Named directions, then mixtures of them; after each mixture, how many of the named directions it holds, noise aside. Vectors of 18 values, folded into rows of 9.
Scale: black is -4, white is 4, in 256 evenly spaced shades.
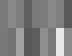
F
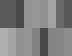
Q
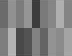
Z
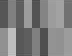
two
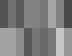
three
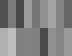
two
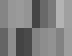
two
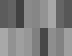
one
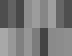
one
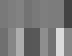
one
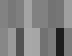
one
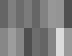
three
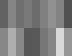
three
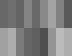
three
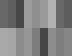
one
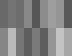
three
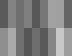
three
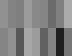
one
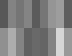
three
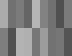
one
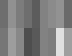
two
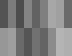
three
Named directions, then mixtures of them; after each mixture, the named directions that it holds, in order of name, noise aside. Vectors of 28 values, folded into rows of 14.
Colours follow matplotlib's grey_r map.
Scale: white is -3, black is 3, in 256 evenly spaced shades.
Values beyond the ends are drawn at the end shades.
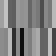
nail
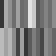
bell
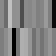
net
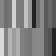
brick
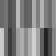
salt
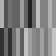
bell, brick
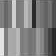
brick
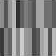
bell, nail, salt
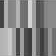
bell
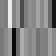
net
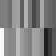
brick, salt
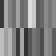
bell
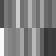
bell, brick, salt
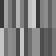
bell, salt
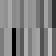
nail, net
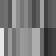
brick, salt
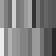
brick
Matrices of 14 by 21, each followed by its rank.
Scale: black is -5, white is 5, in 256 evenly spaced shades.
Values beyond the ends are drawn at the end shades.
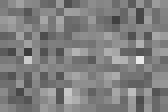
three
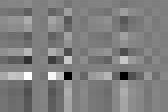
one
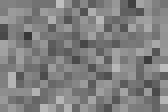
full rank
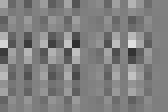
one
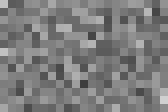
full rank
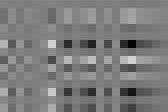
one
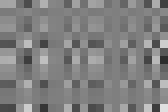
one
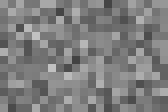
full rank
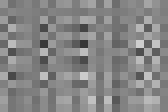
two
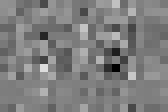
three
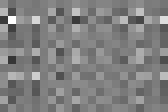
two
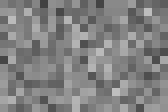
full rank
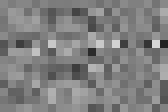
three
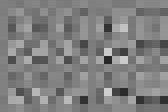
two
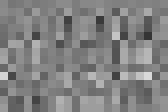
three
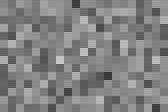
full rank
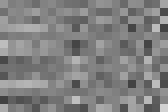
two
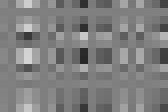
one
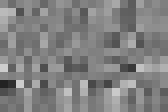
three
